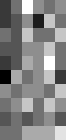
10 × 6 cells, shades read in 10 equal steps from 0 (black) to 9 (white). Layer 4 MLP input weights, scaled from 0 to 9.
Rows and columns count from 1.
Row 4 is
3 3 5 5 7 4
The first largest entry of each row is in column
3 5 3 5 5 5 6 3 5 6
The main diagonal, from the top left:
2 3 7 5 9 2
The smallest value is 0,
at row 6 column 1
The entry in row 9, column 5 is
5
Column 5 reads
4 7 4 7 9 7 4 7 5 6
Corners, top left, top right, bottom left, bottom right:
2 5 4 8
